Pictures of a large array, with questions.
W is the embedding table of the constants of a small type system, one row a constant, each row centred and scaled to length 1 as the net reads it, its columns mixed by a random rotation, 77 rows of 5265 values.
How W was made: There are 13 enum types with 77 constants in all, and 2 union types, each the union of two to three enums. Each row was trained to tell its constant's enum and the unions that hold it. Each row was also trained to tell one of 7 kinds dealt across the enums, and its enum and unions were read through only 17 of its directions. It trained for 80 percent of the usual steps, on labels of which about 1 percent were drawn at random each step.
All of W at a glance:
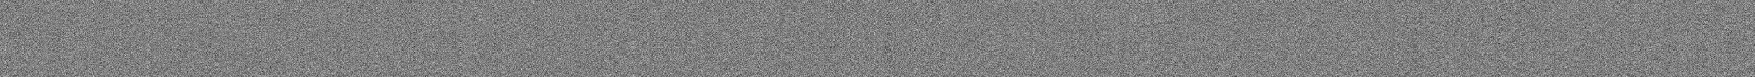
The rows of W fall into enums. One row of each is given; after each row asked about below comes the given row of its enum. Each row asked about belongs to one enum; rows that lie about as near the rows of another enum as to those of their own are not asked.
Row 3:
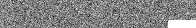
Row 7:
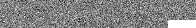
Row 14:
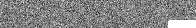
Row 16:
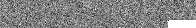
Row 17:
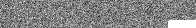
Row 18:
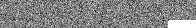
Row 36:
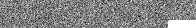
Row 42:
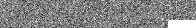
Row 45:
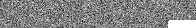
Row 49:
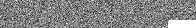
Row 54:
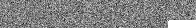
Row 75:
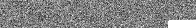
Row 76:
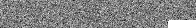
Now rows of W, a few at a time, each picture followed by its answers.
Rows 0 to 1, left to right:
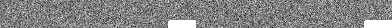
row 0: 17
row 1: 76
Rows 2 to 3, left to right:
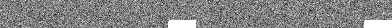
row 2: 76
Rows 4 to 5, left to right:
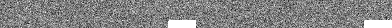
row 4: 49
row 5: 3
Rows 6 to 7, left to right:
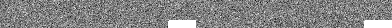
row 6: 17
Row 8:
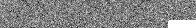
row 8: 42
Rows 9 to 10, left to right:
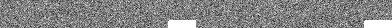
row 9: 16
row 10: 7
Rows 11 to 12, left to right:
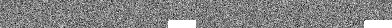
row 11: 7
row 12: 45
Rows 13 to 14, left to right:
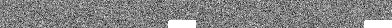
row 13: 76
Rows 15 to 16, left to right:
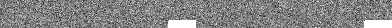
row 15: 49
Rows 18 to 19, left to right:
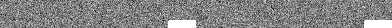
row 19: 49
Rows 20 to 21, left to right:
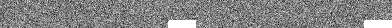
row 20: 49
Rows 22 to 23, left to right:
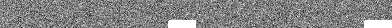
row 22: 76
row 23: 75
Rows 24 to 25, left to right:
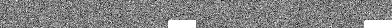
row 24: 49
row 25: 54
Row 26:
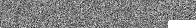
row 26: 42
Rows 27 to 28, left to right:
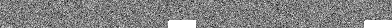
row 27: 18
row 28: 45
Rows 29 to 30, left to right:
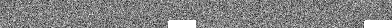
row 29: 7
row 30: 76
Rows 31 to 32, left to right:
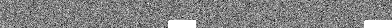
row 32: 75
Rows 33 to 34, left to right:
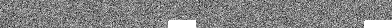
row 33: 17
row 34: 75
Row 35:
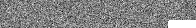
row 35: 17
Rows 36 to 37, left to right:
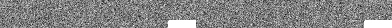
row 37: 3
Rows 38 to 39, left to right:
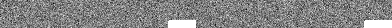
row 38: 75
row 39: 45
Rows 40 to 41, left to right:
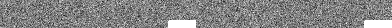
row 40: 36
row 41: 7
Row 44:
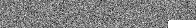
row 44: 76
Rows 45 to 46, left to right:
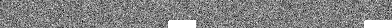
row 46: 75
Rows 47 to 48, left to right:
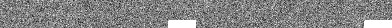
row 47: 7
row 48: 3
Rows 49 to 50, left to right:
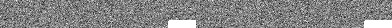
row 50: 49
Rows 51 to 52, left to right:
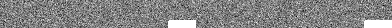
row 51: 36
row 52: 75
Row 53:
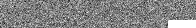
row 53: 3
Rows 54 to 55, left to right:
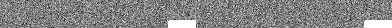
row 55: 36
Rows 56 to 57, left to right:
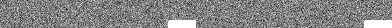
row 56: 17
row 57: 36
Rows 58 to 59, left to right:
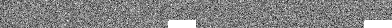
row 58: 17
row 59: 36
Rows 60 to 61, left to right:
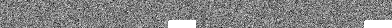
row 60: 75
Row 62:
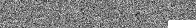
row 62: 49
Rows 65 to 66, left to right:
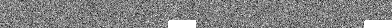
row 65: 17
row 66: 54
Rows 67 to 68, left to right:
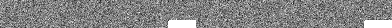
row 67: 18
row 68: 54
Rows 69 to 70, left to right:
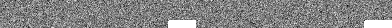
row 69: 7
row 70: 76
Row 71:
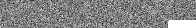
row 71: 16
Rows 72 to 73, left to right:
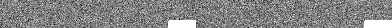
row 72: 45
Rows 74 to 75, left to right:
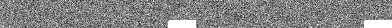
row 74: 18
